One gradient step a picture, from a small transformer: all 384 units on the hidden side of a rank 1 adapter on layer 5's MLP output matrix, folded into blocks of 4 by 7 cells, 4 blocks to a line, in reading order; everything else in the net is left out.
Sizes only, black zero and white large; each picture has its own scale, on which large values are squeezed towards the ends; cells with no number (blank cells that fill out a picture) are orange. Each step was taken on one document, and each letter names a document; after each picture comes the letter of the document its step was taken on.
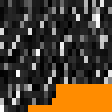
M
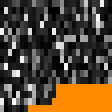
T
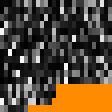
M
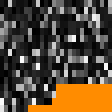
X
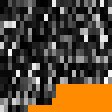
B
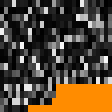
T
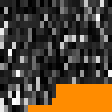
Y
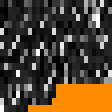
M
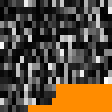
B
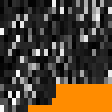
B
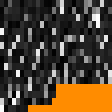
M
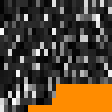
X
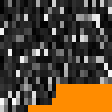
X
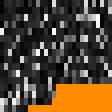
X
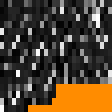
M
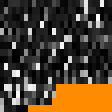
T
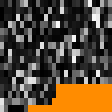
Y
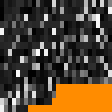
X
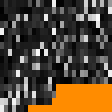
X
